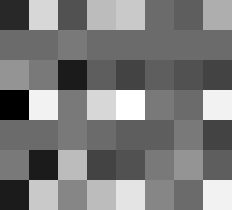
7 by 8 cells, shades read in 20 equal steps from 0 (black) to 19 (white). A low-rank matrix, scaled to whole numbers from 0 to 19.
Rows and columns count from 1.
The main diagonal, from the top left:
3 8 2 16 7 9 8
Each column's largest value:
11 18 14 16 19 10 11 18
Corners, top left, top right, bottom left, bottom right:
3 13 2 18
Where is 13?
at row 1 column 8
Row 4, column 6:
9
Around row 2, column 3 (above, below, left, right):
6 2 8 8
